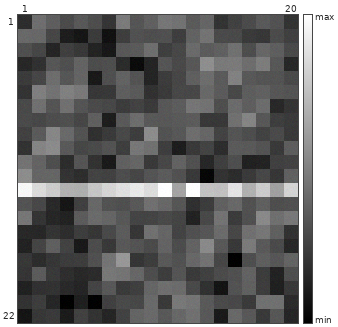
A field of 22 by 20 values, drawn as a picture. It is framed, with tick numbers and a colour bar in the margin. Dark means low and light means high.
The grain runs across in streaks. No overall slope runs across the table. Row 13 stands out from the rest. The ninth with the lowest average is the bottom left.
